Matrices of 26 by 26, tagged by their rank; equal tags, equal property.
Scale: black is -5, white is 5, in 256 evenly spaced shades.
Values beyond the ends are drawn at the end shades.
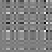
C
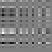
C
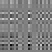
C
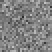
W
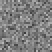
W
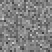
W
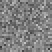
W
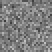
W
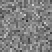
W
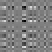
C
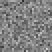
W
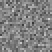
W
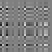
C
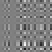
C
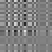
C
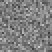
W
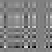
C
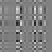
C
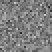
W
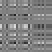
C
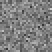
W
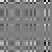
C
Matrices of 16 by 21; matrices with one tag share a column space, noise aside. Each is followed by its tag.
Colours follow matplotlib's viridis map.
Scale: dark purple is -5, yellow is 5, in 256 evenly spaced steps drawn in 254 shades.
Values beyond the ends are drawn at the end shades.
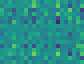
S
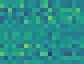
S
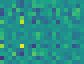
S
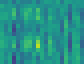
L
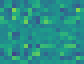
S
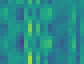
L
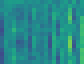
L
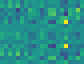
S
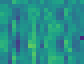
L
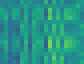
L
